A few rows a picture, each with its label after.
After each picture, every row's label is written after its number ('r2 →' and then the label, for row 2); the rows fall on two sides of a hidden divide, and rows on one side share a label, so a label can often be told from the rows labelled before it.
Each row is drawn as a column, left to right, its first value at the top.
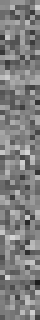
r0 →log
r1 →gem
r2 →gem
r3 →gem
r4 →gem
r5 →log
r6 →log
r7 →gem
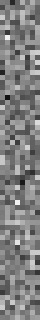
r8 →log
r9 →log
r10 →log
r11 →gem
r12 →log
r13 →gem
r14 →gem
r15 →gem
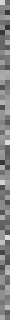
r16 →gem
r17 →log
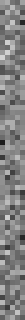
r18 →gem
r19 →gem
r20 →gem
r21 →log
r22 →log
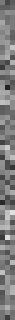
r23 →log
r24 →log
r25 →log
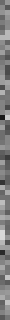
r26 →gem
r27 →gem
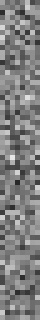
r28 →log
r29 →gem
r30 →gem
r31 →log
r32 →log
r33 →gem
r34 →gem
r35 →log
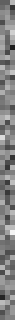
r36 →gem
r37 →log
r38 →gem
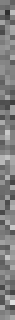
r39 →gem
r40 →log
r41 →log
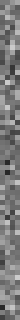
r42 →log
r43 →log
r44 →gem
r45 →gem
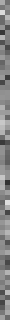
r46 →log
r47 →gem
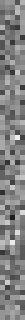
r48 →log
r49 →gem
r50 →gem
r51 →gem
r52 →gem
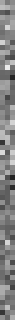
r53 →gem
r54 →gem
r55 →gem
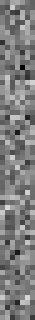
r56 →log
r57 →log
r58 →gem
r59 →gem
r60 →log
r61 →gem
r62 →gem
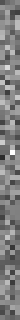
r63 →gem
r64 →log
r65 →gem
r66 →log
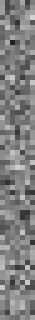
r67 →gem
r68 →log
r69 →log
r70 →log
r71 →gem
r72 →gem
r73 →log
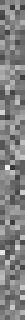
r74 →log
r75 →gem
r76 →log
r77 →log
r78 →log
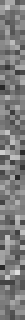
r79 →log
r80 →gem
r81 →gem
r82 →log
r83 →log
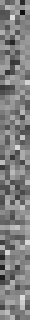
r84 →log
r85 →log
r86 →log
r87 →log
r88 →log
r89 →gem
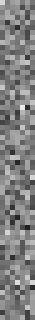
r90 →gem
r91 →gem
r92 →gem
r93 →gem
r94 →log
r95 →gem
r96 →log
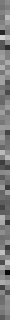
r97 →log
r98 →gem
